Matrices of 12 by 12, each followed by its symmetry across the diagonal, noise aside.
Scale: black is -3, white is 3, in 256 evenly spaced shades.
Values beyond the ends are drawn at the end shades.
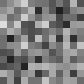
symmetric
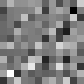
antisymmetric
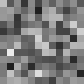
neither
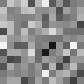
symmetric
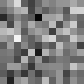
antisymmetric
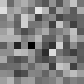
neither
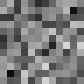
symmetric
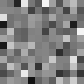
antisymmetric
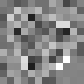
symmetric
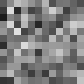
neither
